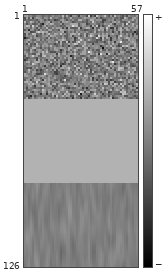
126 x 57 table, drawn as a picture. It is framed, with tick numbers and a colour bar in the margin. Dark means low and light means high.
It is made of 3 by 1 panels. Panel 1,1: middling, fine-grained, strong in contrast. Panel 2,1: high, flat. Panel 3,1: middling, streaked downward, faint in contrast.
